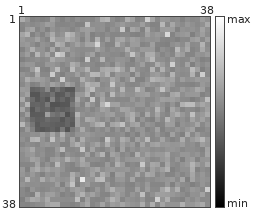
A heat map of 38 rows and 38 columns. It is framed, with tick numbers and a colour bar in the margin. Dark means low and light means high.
A few values lie far out on both sides of the bulk. Neither half mirrors the other. The middle left is the ninth with the lowest average. On average the colour sits 60% of the way up the scale. An odd patch, lower than its surroundings, sits in the middle left. There are no regular stripes.
